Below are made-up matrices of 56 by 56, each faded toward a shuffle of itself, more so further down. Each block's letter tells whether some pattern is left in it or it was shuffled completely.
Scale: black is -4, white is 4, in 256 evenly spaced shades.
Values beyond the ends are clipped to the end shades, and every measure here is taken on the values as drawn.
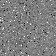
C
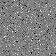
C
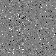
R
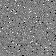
C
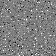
R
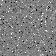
C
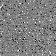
R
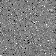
R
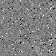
R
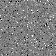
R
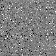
R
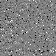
R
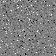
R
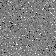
C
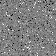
C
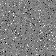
C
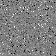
R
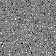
C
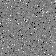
C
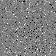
R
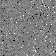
C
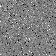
C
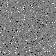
C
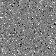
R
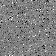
R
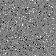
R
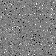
R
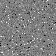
C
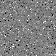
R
